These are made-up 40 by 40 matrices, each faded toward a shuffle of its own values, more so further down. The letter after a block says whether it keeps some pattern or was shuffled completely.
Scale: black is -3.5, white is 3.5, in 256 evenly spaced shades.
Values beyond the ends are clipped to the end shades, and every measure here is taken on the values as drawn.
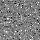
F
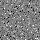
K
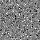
F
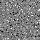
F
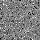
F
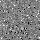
F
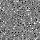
F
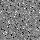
K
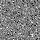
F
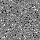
F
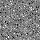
K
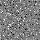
K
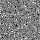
K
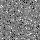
F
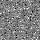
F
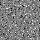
K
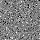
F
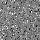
K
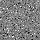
K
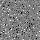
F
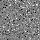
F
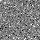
K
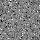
K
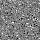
K
